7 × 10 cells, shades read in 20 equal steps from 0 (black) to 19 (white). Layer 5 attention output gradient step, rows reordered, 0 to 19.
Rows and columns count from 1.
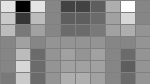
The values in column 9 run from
7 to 19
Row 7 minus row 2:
-6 11 -6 1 6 6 4 -2 -8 1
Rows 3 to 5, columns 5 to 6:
8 8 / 11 11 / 12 11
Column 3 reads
17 14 12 10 8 8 8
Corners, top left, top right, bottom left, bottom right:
17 10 9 11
